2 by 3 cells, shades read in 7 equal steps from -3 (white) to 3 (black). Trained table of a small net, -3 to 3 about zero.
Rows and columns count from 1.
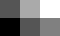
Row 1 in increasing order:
-3 -1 1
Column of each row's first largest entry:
1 1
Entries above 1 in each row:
0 1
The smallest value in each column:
1 -1 -3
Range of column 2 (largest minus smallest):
2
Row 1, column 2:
-1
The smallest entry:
-3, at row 1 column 3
